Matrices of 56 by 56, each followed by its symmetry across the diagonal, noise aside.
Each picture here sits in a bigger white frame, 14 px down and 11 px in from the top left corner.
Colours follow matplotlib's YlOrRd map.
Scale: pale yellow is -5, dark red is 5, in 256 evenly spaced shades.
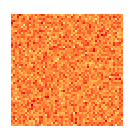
symmetric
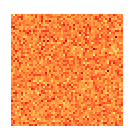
neither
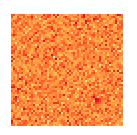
symmetric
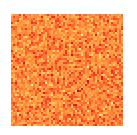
symmetric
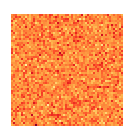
neither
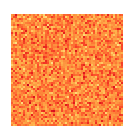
neither
